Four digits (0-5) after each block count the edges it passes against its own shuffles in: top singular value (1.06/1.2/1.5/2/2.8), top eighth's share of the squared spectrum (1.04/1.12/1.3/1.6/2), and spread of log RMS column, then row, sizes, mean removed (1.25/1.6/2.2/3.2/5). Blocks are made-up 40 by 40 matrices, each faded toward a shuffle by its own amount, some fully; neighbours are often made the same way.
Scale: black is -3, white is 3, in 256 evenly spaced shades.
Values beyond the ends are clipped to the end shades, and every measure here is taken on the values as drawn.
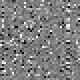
3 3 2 0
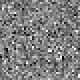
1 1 0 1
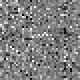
3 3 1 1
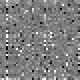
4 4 2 1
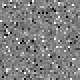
0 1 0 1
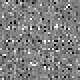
3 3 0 2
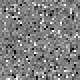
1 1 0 0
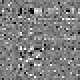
3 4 1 2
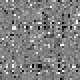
3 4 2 2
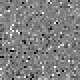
0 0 0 0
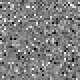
2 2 1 1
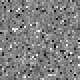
0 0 0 0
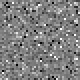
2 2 0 0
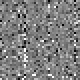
3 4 2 1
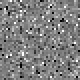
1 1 0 0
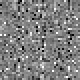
3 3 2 0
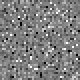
0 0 0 0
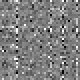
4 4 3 1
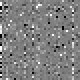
3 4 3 0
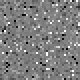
1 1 0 0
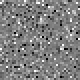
0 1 0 0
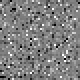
0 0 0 0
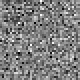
2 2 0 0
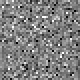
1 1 0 1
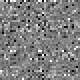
3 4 1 2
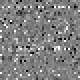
3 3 0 2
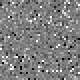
0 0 0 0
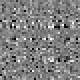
3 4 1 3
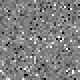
1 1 0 0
